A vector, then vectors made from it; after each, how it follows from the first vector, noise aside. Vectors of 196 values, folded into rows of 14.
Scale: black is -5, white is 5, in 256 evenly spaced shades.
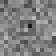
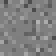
partly zeroed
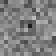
copied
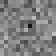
copied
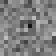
copied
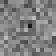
copied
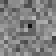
copied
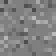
partly zeroed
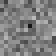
copied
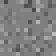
partly zeroed
